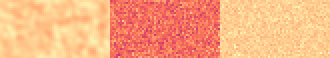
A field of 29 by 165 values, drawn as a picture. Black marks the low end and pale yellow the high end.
The table splits into one row of 3 panels. Panel 1,1: very high, blotchy, faint in contrast. Panel 1,2: high, fine-grained. Panel 1,3: very high, fine-grained, faint in contrast.
